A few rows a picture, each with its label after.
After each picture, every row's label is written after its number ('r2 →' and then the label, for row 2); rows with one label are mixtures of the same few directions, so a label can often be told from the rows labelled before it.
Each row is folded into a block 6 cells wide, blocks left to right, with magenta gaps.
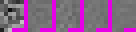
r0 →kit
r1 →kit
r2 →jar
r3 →jar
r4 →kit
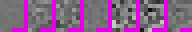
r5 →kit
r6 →kit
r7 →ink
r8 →ink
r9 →ink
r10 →kit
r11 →kit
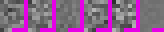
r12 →kit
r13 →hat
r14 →jar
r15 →kit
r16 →hat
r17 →kit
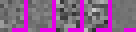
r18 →ink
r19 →hat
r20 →hat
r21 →kit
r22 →ink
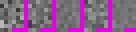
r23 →ink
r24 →ink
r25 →jar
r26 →hat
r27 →ink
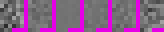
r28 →jar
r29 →hat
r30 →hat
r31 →ink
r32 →jar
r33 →kit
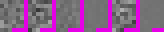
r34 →ink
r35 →kit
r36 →jar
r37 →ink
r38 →kit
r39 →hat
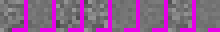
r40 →kit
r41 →ink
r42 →ink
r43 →hat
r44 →ink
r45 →kit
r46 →hat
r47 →hat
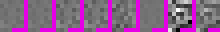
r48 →ink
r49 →ink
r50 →ink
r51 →ink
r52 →jar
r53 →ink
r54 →kit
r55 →kit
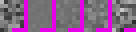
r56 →hat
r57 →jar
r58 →ink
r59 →hat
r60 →kit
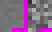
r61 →kit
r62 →hat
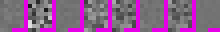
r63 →hat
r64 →ink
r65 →kit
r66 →hat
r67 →hat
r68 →ink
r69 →hat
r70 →ink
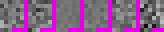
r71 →ink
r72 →kit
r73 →jar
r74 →ink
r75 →hat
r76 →jar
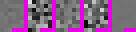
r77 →kit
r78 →hat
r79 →ink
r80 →ink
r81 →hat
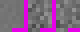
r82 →jar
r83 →jar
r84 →ink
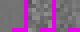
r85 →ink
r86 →hat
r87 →jar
